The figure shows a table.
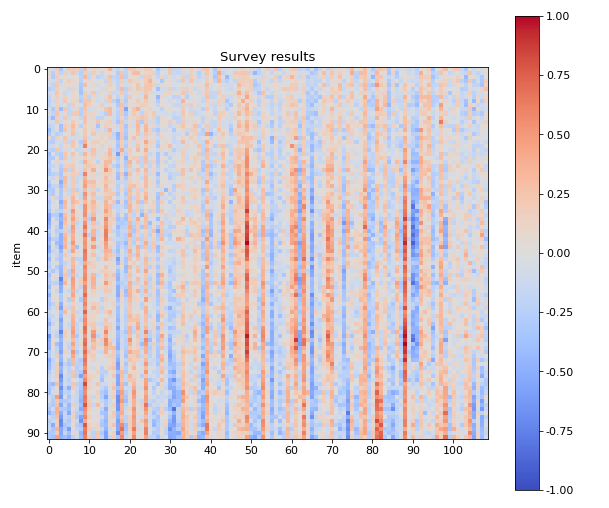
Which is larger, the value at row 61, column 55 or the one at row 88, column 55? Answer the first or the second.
the second
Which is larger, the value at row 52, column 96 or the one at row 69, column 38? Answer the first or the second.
the first
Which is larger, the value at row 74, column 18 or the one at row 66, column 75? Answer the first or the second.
the first
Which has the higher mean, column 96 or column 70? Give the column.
70
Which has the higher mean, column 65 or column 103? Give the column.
103
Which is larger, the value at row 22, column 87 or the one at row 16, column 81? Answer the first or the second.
the second
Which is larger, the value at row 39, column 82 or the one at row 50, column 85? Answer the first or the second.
the second
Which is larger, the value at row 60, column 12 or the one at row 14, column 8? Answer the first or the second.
the first
